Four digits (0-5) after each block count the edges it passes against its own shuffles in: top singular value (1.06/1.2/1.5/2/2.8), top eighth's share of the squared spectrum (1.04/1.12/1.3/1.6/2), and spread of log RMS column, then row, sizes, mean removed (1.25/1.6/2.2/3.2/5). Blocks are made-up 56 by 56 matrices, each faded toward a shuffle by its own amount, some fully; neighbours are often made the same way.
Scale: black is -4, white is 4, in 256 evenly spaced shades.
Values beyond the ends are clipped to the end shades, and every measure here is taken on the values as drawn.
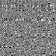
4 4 1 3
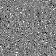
3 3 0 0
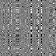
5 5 3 2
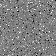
0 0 0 0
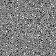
3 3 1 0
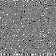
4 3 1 1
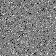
0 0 0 0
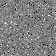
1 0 0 0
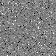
0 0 0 0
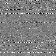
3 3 0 3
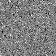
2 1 0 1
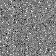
2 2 0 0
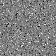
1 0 0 0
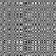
5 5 4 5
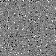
2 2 1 1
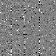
3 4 2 1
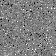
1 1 0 0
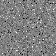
2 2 0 0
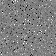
0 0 0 0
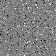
0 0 0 0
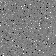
0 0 0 0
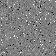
2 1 1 0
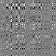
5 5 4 3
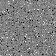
1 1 0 0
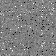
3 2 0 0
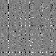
4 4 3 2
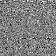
1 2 0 2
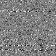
2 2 0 3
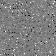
1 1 0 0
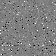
2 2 0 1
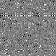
4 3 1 2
